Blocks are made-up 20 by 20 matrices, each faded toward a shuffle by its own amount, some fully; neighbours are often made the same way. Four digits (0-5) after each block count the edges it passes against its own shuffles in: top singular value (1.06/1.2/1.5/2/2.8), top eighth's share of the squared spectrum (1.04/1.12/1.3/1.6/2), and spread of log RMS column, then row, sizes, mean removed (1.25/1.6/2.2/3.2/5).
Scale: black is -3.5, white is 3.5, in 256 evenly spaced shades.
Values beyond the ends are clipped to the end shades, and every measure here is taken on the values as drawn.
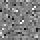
0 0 0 0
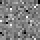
0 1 0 0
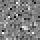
0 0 0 0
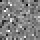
0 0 0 0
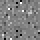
0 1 0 0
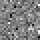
0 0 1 0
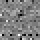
2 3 0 2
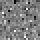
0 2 0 0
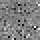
0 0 0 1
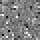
0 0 0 0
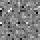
1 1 0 0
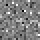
0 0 0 0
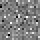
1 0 0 0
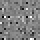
2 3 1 2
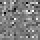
1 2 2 2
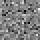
1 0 0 1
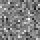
0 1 0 0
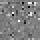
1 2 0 1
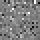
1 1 0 0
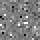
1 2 1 0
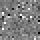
2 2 0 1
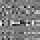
2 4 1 3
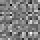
3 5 2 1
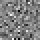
2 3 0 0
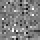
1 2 1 0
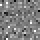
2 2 0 0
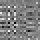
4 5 2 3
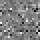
2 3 1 1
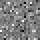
0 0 0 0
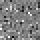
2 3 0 0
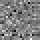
2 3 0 1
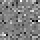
2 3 1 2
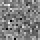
0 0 0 0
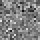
0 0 0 1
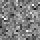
1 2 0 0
